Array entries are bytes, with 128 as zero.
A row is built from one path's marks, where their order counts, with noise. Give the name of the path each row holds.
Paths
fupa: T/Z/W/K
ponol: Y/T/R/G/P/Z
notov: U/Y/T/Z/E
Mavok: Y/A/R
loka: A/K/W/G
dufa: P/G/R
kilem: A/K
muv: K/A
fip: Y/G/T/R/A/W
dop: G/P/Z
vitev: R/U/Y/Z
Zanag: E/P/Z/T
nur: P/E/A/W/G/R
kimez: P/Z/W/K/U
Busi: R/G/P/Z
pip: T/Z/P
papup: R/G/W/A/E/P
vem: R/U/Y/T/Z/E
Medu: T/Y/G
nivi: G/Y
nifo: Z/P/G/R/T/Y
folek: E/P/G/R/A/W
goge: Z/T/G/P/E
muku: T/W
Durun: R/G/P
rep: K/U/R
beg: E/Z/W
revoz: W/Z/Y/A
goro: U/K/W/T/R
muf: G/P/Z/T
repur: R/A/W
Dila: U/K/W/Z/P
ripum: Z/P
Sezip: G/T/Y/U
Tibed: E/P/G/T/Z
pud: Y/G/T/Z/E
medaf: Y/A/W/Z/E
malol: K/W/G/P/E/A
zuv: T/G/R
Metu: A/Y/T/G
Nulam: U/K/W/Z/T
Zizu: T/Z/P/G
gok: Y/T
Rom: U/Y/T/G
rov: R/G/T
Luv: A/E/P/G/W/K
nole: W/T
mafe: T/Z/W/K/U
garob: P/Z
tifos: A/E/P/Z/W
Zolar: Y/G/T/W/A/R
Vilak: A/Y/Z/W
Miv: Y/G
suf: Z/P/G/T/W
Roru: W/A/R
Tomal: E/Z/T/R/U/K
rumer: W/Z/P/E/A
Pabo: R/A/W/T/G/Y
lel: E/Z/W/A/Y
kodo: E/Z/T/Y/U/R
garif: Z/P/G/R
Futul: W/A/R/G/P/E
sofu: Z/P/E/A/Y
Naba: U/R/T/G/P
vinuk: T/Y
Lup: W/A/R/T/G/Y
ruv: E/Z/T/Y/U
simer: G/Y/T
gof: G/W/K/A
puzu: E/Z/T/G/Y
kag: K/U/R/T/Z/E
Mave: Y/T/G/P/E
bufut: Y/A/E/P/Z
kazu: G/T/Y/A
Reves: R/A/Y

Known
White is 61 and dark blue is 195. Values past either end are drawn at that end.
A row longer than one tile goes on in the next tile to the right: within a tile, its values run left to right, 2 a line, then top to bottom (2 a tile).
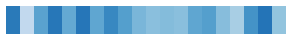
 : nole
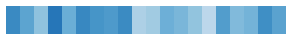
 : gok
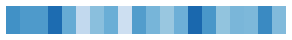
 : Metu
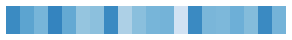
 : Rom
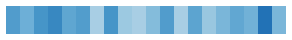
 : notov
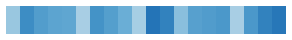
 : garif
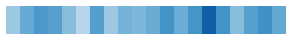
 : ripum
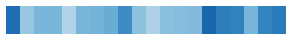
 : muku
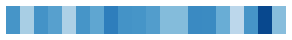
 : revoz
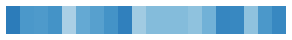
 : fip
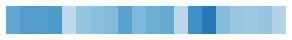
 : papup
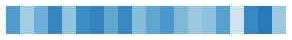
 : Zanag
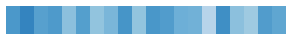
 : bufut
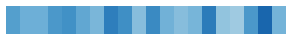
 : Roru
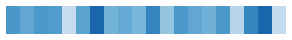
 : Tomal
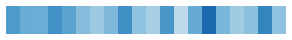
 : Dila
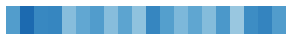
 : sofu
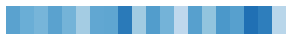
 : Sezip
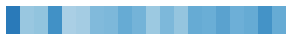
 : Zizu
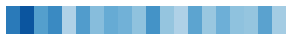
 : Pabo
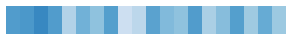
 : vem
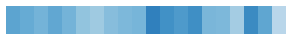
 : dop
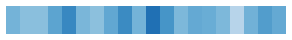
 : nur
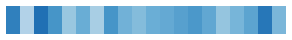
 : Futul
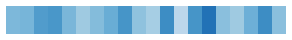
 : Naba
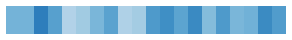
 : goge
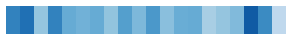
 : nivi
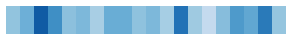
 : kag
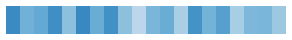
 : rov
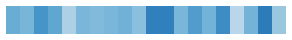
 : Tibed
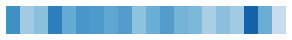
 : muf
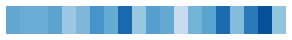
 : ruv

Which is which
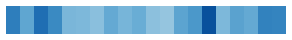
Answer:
Vilak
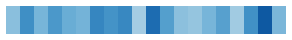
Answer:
kodo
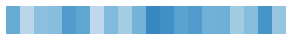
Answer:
garob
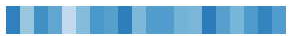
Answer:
folek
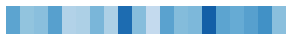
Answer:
pip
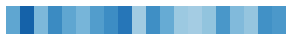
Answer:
Zolar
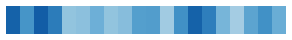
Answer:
Luv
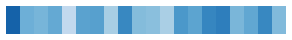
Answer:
fupa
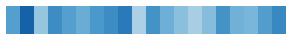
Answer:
Mavok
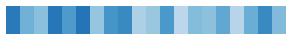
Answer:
Nulam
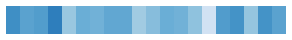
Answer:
pud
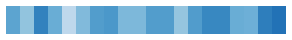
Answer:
suf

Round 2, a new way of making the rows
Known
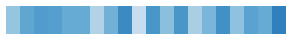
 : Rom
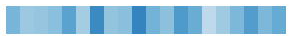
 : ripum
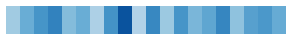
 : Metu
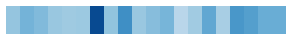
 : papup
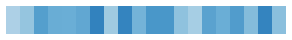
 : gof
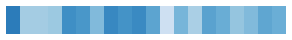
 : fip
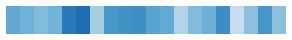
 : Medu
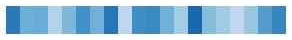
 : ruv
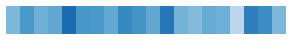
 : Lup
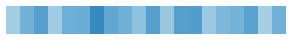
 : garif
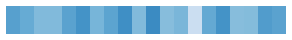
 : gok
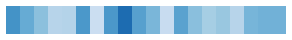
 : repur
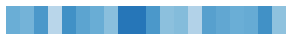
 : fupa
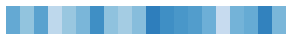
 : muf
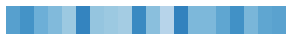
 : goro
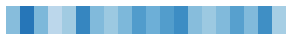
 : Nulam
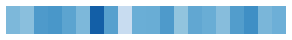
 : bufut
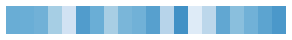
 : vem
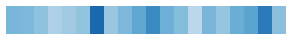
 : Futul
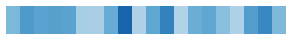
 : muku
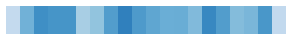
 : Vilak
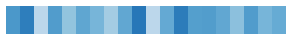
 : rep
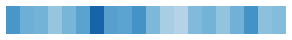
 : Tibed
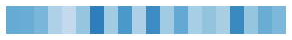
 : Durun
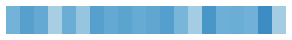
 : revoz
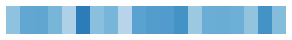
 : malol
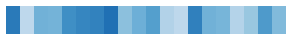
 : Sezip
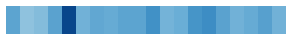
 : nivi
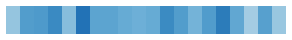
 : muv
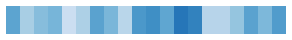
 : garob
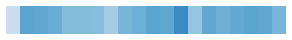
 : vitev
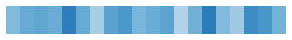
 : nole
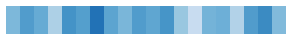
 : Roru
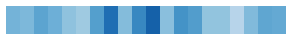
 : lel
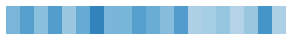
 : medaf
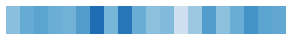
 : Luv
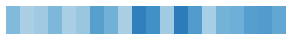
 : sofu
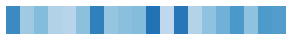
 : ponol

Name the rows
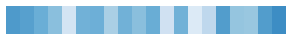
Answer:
notov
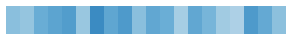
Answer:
suf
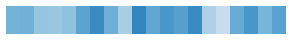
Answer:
Zanag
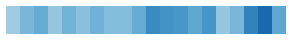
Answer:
goge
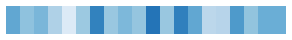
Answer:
Busi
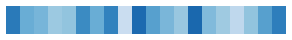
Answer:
kodo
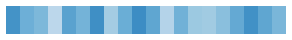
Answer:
pip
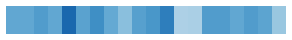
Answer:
Mavok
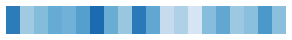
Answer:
pud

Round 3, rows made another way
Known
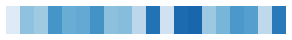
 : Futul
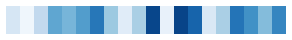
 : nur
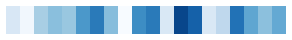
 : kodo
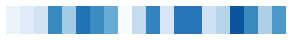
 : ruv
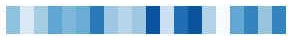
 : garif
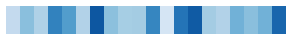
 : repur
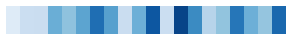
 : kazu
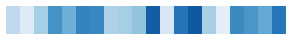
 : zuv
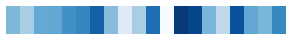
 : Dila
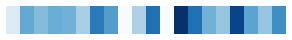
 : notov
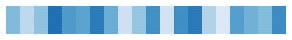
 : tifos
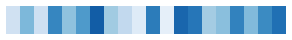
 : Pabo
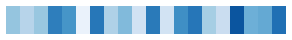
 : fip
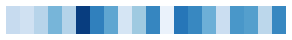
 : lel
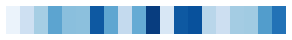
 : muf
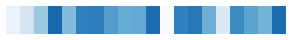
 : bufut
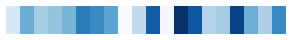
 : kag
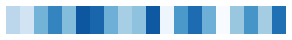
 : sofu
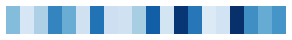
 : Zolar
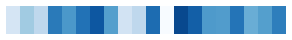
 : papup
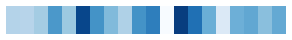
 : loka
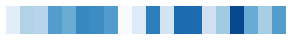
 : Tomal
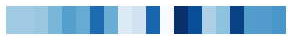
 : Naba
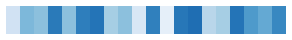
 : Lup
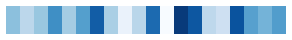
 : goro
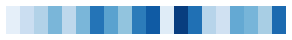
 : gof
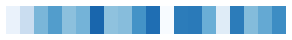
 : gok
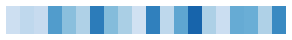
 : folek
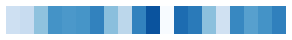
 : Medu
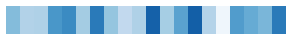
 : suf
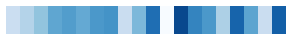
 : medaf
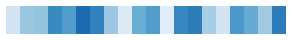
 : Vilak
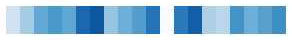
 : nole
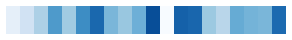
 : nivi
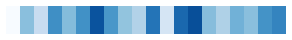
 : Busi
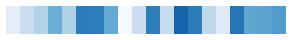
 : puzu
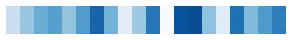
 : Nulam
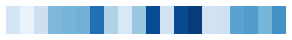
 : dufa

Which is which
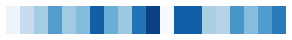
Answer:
simer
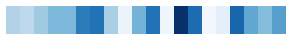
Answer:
rep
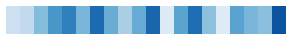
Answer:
muku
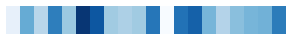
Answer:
Reves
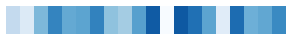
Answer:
Miv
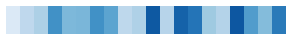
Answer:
Mave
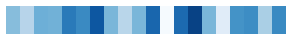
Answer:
ripum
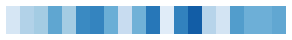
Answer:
Zanag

